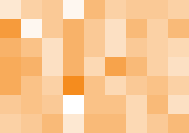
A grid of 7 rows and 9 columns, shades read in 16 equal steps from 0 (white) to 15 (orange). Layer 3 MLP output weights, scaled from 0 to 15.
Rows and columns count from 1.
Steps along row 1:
up up down up down up same down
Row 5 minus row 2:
-2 7 -1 5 1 1 -2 2 -3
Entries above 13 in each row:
0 0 0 0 1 0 0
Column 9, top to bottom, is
6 9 5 4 6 4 9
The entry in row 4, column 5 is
5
